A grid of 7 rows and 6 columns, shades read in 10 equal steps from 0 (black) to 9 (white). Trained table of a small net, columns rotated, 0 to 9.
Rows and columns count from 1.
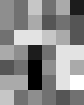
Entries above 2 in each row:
5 6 6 5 5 5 6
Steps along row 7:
down up down down up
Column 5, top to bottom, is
6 4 6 8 8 8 3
